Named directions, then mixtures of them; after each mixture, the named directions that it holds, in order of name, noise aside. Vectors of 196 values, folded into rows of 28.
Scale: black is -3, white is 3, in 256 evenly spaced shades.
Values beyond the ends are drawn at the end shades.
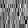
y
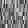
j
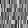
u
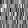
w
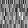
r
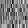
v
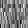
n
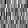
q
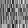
v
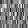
w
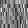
n, q, w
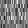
q, r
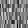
n, u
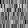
u, w, y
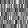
q, r, u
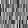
u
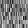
j, r, v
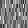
j, r, w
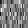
w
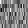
u, w
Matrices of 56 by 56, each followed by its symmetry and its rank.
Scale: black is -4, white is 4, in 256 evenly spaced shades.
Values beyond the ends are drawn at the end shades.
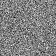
neither, full rank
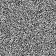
antisymmetric, full rank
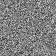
antisymmetric, full rank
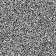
neither, full rank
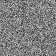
neither, full rank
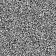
antisymmetric, full rank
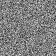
antisymmetric, full rank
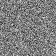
neither, full rank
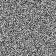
antisymmetric, full rank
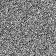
neither, full rank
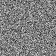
antisymmetric, full rank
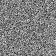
neither, full rank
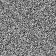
antisymmetric, full rank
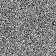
neither, full rank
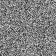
antisymmetric, full rank
